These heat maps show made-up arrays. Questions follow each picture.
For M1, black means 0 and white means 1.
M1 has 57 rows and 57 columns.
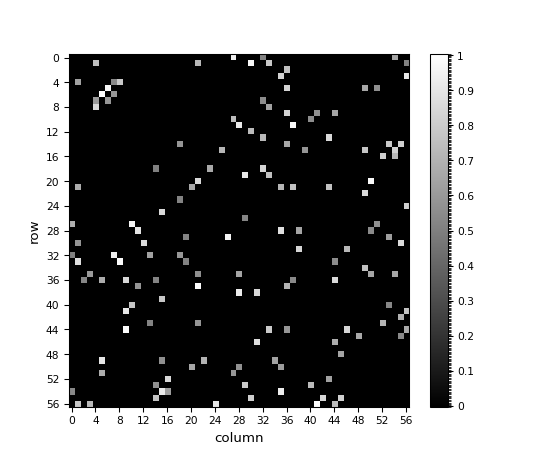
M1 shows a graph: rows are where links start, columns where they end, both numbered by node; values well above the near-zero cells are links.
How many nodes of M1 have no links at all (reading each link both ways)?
2
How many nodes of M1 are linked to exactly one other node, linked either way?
11
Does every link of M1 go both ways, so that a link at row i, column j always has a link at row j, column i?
yes
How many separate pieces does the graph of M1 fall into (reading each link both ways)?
3
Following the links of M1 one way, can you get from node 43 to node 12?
yes
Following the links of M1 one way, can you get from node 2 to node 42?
yes
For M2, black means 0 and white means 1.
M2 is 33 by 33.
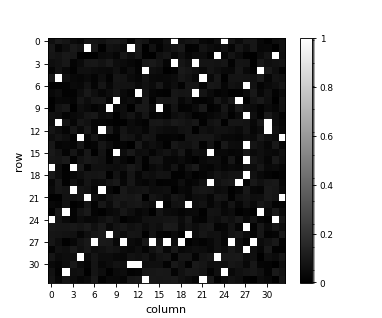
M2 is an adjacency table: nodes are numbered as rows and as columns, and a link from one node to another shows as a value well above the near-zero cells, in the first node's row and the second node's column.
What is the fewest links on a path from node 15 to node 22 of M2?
1
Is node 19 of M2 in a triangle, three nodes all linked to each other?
no
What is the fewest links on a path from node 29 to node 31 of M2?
3
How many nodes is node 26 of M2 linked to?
2
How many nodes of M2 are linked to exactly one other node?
7
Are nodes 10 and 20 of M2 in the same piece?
no
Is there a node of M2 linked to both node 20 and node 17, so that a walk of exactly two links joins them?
yes
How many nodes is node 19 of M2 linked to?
2
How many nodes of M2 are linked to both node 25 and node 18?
1
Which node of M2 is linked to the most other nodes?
node 27
